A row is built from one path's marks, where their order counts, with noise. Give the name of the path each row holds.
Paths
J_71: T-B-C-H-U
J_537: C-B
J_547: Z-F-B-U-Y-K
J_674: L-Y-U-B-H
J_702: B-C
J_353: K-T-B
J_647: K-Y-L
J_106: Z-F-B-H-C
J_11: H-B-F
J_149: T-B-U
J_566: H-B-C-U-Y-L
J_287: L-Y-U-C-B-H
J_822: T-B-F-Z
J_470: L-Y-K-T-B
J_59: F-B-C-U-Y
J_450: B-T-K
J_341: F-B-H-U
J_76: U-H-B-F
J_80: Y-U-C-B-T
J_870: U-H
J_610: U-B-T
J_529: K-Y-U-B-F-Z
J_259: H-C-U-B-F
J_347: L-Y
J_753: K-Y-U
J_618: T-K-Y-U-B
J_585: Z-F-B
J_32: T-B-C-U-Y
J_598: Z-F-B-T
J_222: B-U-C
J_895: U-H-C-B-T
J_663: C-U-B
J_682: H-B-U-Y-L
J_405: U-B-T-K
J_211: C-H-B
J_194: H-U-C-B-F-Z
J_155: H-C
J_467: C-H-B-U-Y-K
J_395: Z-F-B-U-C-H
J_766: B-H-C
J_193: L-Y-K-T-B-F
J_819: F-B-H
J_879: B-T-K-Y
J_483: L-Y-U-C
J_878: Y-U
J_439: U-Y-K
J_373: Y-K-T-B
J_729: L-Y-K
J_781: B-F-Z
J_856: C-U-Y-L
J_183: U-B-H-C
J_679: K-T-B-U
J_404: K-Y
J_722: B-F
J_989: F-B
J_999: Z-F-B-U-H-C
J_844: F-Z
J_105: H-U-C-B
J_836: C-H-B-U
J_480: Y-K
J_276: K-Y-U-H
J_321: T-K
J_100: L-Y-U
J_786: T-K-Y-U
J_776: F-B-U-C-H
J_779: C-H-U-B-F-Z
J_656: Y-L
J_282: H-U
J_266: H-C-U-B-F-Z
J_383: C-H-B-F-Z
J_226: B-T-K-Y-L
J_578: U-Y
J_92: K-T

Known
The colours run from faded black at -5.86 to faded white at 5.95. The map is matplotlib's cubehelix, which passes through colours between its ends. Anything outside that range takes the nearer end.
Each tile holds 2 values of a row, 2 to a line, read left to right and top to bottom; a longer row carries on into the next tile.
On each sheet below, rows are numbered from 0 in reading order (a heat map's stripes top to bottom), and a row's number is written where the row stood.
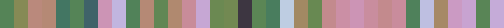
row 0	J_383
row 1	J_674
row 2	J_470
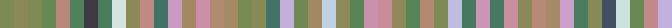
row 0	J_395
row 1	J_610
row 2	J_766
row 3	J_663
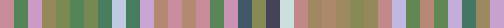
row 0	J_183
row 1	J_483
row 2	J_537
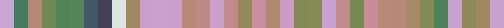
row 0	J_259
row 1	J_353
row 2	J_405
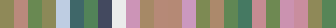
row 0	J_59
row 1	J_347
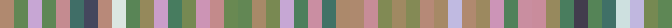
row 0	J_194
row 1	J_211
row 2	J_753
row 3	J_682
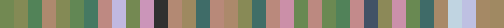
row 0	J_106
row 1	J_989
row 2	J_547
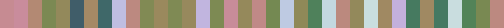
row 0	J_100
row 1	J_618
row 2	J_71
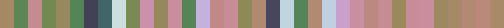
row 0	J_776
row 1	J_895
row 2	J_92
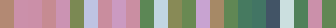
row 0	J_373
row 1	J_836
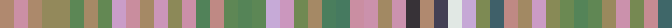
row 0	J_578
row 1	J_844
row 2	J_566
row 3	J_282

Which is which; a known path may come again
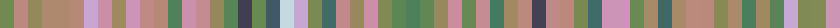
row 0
J_480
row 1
J_682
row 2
J_282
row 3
J_585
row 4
J_878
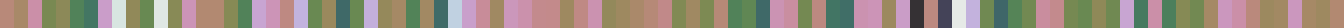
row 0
J_529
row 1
J_647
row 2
J_467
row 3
J_92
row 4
J_819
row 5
J_566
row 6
J_211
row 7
J_450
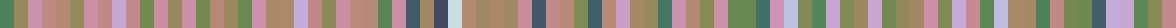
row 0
J_879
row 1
J_729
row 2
J_483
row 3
J_598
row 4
J_822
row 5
J_786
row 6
J_781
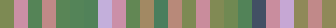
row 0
J_844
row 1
J_341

